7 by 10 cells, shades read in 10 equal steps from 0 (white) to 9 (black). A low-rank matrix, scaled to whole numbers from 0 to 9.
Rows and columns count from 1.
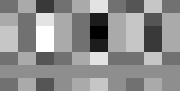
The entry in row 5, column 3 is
6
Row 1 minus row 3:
3 -2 7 2 -2 -8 2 4 -5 2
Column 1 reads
5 3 2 2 5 4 5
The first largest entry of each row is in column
3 6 6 6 3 1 3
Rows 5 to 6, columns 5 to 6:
3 1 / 4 4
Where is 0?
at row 3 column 3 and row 4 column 3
